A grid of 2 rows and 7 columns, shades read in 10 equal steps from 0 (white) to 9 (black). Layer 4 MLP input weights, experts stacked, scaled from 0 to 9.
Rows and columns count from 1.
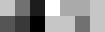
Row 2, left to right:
6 7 9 2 2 5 2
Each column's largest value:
6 7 9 2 3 5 2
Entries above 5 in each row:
1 3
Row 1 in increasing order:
0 2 2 3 3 5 8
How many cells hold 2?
5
